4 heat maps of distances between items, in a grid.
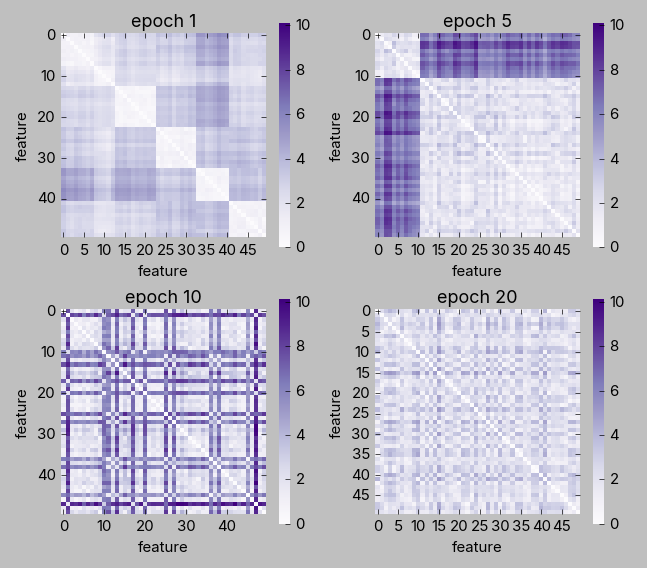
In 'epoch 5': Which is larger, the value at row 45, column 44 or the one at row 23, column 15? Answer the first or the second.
the second
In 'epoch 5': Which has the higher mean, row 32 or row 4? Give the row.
4
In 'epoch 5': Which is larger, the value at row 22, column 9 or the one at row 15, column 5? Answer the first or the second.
the second
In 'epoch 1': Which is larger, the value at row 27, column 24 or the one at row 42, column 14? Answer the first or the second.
the second
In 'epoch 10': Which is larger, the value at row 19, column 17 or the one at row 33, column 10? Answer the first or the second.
the first
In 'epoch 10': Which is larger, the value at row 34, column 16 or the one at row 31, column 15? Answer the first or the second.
the first
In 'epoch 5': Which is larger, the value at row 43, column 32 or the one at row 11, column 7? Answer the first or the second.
the second
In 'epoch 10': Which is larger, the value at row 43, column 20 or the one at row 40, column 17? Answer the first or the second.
the second
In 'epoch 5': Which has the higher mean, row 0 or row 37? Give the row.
0
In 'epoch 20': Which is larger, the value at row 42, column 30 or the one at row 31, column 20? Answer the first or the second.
the first
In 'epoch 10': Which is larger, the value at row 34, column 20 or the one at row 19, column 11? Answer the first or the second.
the first
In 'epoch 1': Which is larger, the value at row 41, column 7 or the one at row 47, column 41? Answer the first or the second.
the first
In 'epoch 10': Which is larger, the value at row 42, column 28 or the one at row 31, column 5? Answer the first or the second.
the second
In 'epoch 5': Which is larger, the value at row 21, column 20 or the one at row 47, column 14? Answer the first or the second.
the first
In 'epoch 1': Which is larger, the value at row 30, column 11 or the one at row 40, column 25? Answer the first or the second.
the second
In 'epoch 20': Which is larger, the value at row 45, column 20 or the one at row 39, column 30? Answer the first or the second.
the second
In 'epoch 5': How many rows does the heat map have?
50
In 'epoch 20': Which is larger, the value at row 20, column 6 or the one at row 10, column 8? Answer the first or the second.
the second
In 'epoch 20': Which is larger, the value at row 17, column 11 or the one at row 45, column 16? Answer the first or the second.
the first
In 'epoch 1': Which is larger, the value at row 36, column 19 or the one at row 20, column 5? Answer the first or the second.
the first
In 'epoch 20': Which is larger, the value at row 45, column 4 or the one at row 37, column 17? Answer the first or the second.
the first
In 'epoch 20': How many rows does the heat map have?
50
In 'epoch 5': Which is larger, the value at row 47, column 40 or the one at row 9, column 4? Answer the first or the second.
the second
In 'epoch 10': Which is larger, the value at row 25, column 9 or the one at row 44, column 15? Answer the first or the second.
the first
